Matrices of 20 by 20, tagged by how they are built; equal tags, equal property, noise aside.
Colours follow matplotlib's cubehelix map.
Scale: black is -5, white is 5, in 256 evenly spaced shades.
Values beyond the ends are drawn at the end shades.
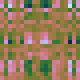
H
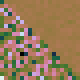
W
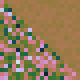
W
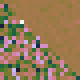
W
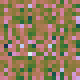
H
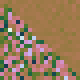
W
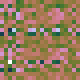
H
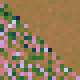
W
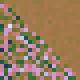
W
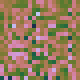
H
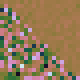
W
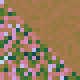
W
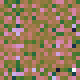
H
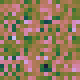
H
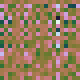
H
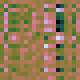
H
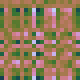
H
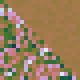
W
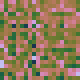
H
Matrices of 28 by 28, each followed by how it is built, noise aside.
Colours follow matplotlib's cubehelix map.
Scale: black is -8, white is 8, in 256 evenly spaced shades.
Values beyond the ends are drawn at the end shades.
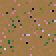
sparse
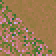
lower triangular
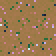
sparse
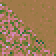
lower triangular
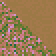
lower triangular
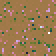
sparse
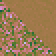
lower triangular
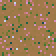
sparse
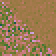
lower triangular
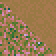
lower triangular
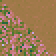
lower triangular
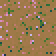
sparse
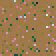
sparse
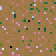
sparse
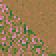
lower triangular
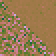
lower triangular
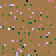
sparse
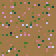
sparse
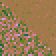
lower triangular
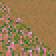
lower triangular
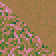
lower triangular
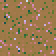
sparse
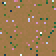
sparse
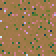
sparse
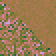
lower triangular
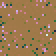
sparse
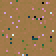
sparse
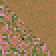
lower triangular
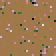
sparse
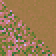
lower triangular
